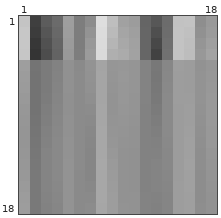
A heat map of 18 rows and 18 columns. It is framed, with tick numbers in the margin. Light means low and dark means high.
Roughest part: top left. Seam: horizontal, 20% of the way down, the bottom part calmer. Grain: streaks running down. Ninth with the highest average: top left.
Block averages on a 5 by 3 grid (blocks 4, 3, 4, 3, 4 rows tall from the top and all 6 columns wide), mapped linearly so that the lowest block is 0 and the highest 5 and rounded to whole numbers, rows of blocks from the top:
502 | 322 | 322 | 322 | 322
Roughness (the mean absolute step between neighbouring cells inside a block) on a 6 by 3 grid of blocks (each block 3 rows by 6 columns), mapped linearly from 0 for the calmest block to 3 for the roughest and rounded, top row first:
322 / 211 / 000 / 000 / 000 / 000
